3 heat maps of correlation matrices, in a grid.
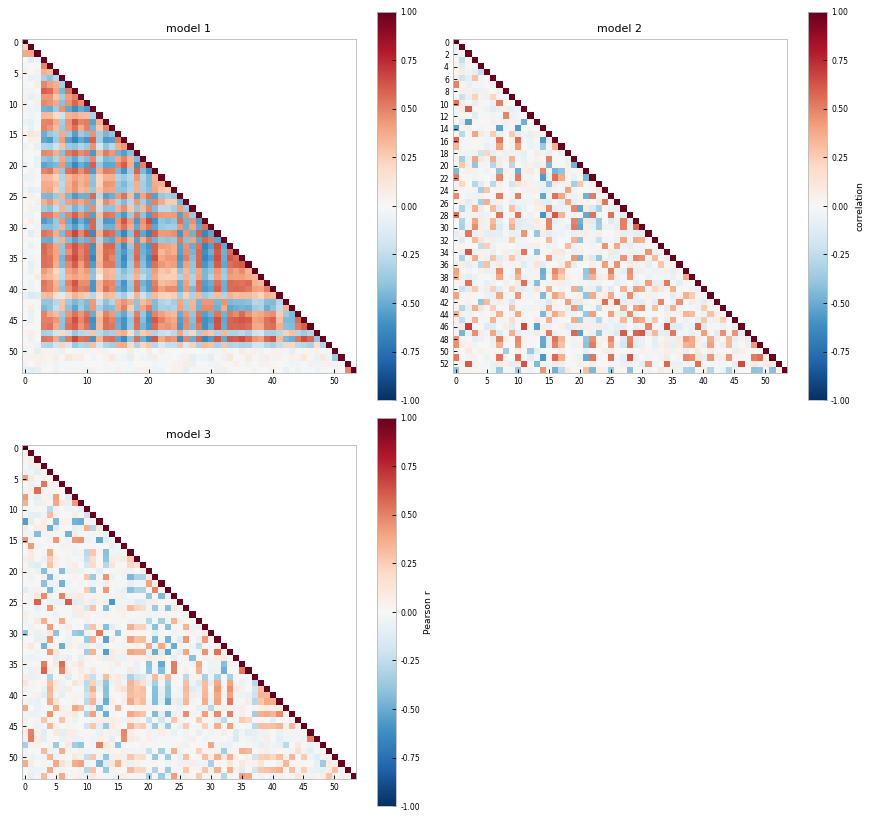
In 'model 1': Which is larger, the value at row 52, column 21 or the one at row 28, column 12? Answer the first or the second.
the second
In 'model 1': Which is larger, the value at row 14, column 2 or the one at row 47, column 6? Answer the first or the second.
the second
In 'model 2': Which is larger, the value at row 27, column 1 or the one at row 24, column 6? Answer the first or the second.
the second
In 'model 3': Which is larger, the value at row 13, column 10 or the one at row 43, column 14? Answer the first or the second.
the first
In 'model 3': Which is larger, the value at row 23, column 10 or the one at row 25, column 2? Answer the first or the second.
the second
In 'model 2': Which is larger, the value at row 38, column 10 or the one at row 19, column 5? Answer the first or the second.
the first
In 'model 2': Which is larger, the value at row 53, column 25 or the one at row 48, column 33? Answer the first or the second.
the second
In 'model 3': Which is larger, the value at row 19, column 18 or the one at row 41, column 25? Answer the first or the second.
the first
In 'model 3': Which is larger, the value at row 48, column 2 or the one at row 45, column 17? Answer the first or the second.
the second
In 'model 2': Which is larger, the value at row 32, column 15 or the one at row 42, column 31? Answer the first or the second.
the first
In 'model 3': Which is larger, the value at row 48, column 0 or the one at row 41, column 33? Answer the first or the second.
the second
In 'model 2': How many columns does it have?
54
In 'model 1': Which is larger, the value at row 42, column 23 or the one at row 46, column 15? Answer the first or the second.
the first
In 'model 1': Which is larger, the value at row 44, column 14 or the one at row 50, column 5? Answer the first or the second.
the first
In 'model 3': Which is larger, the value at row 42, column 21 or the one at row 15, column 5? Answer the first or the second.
the second
